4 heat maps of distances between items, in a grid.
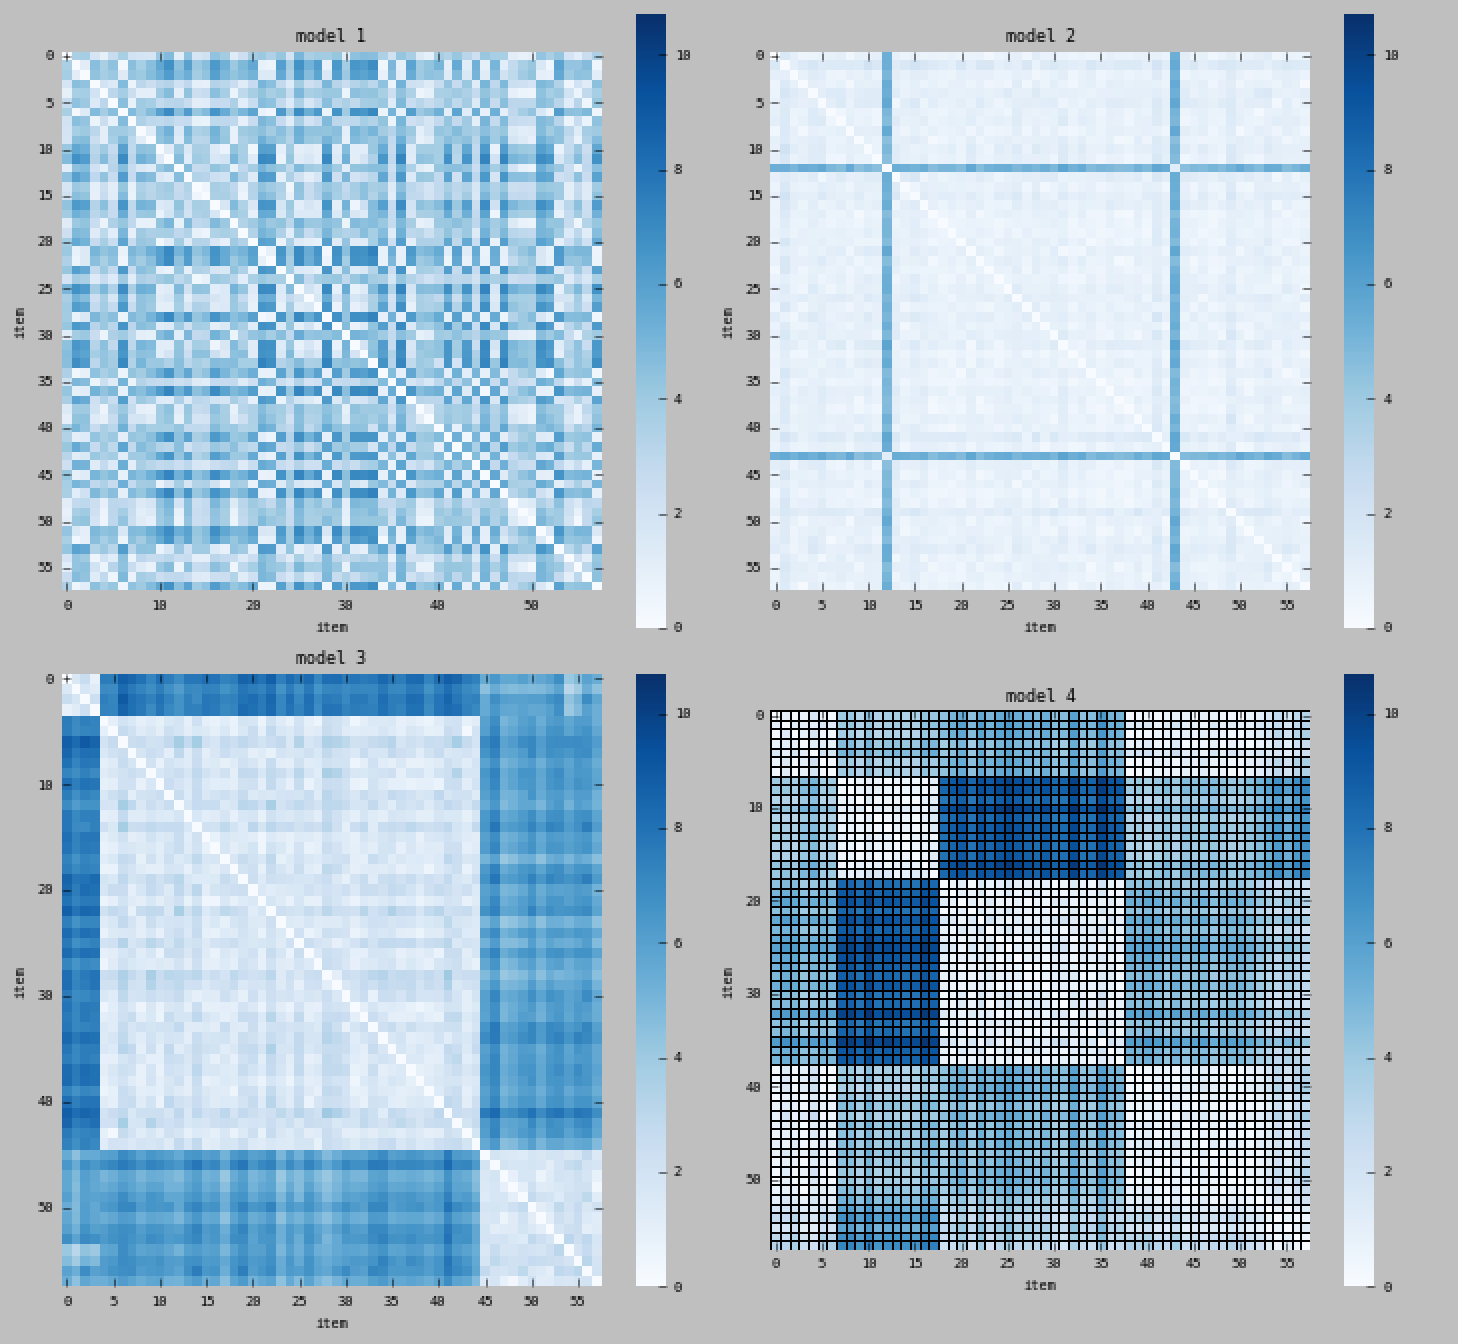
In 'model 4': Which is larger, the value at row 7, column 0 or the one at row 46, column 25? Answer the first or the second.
the second
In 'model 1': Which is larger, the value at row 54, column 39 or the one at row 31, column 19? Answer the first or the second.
the second
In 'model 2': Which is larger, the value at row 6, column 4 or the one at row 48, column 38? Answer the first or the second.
the first
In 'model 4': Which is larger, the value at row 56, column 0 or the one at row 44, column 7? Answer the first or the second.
the second
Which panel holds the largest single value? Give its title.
model 4
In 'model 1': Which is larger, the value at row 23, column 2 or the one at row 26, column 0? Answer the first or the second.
the first
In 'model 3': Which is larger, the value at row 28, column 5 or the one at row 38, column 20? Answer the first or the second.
the first
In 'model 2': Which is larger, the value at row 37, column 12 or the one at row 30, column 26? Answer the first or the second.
the first
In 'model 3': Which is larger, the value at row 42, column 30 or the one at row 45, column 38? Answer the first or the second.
the second
